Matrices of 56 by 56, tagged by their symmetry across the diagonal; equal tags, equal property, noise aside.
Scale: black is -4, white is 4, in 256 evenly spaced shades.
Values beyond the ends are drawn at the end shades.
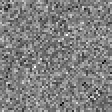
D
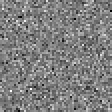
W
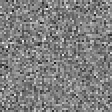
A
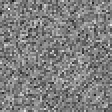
D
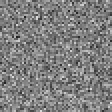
A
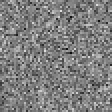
W
